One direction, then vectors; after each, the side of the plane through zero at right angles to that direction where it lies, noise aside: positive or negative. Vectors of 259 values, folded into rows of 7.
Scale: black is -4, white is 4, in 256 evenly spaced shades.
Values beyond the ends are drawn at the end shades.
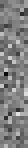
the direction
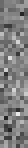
positive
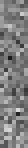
negative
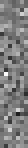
negative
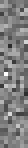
negative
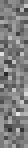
positive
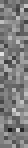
positive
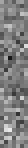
negative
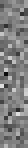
positive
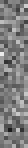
positive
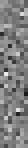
negative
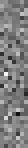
negative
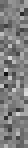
positive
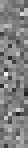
negative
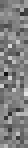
positive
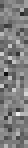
positive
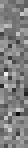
negative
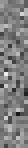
negative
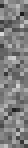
positive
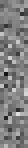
positive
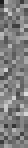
positive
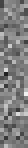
positive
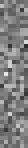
negative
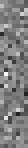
negative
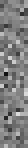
positive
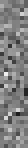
negative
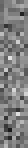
positive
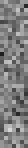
negative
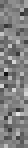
positive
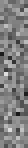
negative
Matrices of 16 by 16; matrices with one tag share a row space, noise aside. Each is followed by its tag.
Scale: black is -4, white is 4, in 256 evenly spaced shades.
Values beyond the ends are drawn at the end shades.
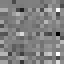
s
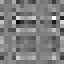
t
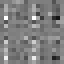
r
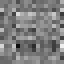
t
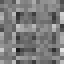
t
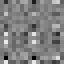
r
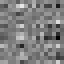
s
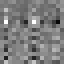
r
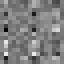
r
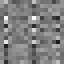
r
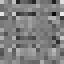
t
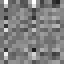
r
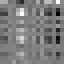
s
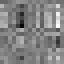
s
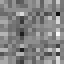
s
